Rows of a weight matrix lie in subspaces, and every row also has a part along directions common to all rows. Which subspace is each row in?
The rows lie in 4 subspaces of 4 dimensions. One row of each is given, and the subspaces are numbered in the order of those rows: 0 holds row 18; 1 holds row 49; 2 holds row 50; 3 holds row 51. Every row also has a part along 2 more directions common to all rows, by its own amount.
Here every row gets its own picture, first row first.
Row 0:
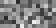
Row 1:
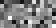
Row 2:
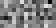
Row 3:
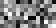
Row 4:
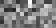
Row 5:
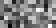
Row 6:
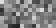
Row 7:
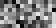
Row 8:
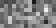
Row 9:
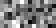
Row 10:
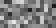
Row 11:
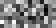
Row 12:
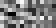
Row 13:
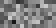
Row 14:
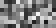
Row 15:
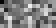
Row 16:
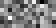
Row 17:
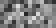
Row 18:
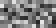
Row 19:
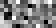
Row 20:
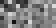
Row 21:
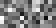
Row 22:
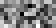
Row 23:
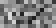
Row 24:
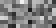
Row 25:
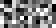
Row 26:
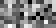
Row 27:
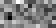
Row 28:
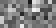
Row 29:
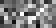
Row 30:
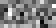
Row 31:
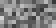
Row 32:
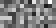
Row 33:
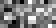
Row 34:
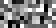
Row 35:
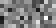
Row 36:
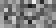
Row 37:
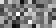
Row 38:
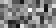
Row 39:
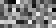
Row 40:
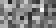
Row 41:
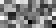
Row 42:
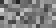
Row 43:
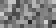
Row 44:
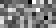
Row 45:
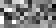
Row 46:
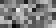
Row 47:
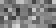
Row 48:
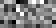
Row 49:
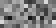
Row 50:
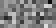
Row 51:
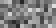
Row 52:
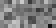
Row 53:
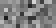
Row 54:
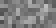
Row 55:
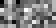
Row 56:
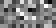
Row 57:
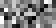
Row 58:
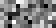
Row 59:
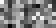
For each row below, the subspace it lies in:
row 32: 2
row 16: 1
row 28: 2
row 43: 0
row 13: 0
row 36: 1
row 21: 2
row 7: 0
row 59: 0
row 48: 0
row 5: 3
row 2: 2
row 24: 2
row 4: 2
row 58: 3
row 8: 0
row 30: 1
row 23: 1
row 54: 3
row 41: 2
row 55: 0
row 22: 1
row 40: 3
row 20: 3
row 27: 1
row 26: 0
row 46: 1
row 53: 1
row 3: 1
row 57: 1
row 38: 3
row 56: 2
